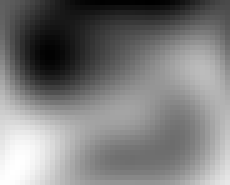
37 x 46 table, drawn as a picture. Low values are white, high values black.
The ninth with the lowest average is the bottom left. The field is smooth, with broad soft blobs. Values rise toward the top. The top left is the ninth with the highest average. No lone cell stands out from its neighbours. There are no regular stripes.
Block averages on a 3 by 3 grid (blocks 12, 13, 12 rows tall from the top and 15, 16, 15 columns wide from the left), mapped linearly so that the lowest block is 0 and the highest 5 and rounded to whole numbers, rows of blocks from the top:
5 5 3
3 3 2
0 2 2
